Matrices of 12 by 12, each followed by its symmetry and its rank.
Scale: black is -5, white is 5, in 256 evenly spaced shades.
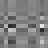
neither, rank one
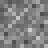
symmetric, full rank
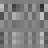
neither, rank one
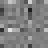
antisymmetric, rank two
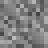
antisymmetric, full rank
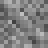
antisymmetric, full rank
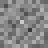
symmetric, full rank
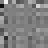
antisymmetric, rank two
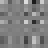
neither, rank one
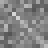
symmetric, full rank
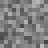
antisymmetric, full rank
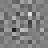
antisymmetric, rank two
